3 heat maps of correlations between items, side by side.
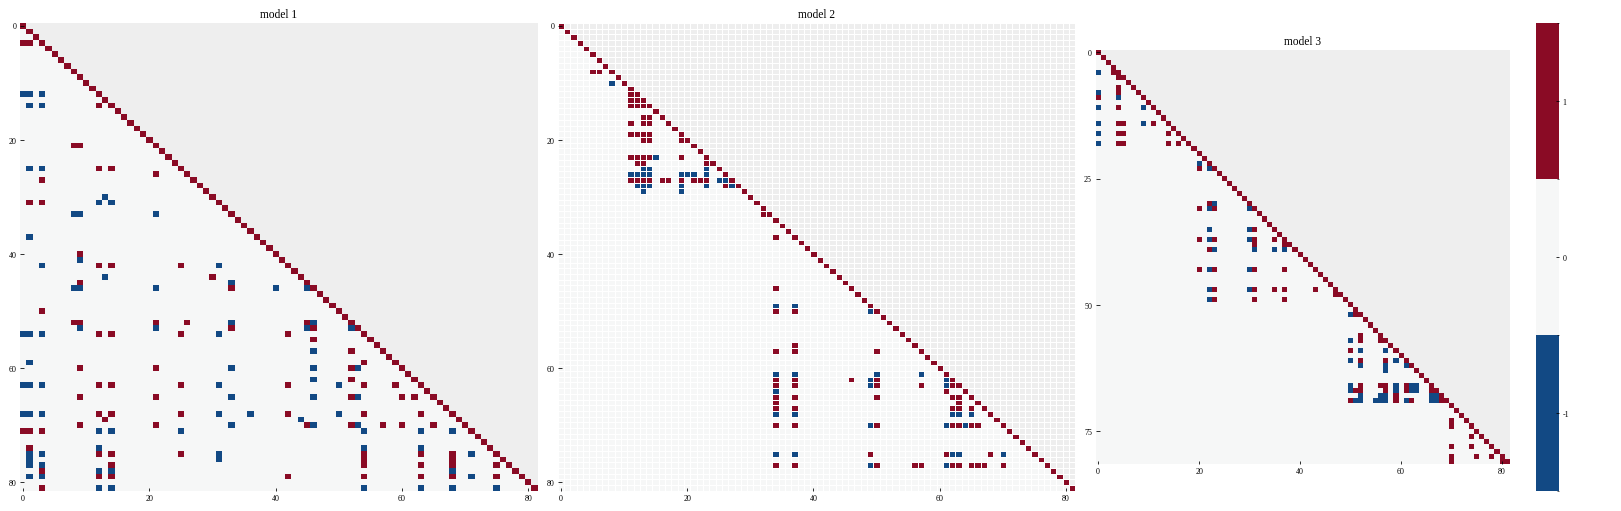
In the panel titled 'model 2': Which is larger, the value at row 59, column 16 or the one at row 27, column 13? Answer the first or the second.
the second
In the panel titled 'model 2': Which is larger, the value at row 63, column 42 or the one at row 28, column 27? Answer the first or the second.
the first
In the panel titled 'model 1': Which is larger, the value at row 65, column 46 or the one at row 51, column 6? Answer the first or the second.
the second
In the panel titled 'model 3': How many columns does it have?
82
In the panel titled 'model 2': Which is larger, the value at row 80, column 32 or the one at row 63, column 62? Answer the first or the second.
the second
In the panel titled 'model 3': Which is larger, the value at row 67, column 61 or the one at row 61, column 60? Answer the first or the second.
the first
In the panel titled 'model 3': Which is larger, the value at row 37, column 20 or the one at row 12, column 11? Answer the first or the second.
the first
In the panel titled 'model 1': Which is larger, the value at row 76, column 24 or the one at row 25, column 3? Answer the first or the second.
the first
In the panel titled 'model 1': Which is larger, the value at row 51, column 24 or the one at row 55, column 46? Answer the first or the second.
the second
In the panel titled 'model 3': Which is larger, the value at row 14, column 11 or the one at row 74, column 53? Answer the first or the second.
the first
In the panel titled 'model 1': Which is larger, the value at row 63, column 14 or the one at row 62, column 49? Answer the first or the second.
the first
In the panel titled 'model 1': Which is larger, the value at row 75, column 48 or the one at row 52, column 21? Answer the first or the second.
the second
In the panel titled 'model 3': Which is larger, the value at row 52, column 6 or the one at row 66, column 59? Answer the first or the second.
the first
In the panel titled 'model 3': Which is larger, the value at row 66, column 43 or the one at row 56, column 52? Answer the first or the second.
the second
